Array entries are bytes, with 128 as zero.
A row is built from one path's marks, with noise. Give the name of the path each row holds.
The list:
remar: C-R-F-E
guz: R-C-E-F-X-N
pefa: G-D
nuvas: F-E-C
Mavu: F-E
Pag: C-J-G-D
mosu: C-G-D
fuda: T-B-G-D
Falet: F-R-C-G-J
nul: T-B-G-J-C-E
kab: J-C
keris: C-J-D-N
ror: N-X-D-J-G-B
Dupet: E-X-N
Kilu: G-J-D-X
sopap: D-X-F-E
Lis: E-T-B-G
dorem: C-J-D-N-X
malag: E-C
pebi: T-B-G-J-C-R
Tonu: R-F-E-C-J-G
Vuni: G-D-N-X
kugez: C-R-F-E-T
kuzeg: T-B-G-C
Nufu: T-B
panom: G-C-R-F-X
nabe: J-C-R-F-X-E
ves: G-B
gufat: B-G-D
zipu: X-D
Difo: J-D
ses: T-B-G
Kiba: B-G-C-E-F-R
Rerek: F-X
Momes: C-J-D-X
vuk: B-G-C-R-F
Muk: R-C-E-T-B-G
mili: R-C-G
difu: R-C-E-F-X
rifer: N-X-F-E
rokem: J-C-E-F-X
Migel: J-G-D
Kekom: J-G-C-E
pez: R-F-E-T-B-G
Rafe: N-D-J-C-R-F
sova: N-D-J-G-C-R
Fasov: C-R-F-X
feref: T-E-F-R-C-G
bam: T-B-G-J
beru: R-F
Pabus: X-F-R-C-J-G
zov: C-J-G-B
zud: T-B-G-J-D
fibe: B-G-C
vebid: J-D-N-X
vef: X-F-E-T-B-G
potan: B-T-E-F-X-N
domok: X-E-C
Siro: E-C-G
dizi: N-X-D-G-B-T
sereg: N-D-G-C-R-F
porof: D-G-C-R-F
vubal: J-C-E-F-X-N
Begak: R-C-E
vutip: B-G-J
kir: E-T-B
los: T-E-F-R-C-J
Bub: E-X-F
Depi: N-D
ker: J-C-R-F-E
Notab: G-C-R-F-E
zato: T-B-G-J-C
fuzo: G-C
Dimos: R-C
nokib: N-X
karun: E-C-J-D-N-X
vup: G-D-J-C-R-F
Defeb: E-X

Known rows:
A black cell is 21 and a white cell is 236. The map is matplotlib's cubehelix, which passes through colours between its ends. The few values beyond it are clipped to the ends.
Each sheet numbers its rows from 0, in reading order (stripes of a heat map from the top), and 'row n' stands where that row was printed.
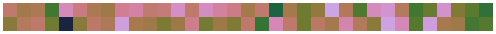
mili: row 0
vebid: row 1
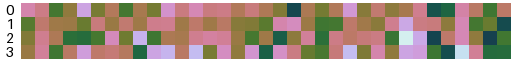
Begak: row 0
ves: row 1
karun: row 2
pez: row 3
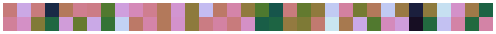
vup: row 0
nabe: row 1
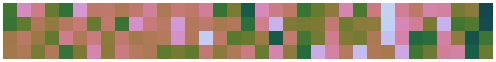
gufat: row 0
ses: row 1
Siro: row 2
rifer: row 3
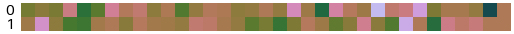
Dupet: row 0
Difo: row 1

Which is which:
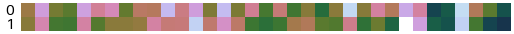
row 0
Kiba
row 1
nul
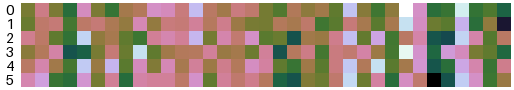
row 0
pebi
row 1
fibe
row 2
kugez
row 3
dorem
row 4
difu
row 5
ker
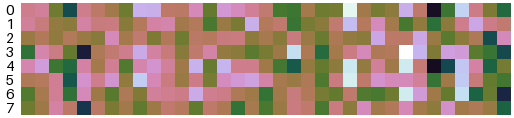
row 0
Falet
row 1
beru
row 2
Defeb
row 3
ror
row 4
Tonu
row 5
panom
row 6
kuzeg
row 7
Depi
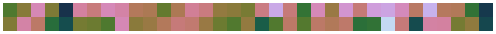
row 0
Vuni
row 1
keris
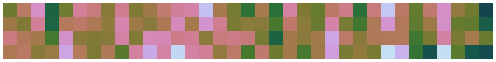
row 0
mosu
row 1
fuzo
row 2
Dimos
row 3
Muk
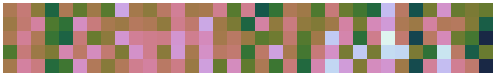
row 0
kab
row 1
pefa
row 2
sova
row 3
vef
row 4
sereg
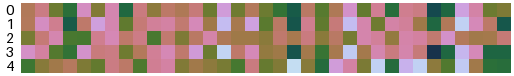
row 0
nuvas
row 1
porof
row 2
zipu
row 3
Notab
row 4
potan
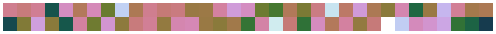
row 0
Fasov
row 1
dizi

